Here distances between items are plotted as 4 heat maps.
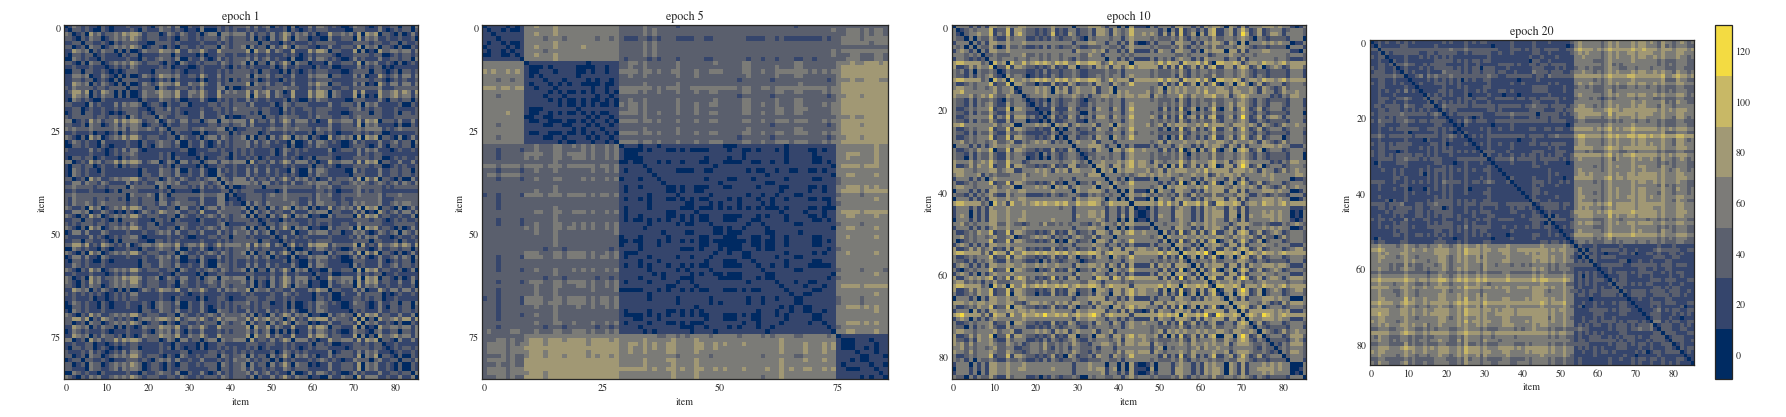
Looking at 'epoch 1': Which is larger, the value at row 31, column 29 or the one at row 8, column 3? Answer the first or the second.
the second
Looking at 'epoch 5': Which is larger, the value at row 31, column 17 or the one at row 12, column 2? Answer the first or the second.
the second
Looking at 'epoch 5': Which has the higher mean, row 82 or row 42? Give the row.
82
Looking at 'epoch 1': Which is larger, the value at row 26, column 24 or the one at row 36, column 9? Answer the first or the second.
the second
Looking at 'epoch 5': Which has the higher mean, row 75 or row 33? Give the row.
75
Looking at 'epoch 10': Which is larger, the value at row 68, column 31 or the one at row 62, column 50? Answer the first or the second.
the second
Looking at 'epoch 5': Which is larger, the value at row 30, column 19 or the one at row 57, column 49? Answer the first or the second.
the first
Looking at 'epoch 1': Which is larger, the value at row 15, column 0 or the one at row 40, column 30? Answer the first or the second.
the first
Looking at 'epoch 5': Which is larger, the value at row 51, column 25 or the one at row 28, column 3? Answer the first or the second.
the second
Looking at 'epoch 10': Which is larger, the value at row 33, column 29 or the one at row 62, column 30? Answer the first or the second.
the first
